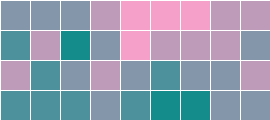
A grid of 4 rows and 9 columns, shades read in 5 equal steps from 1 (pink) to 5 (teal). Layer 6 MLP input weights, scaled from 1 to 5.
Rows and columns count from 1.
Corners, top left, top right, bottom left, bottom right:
3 2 4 3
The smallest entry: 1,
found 4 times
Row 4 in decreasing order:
5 5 4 4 4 4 3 3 3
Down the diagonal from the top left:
3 2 3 3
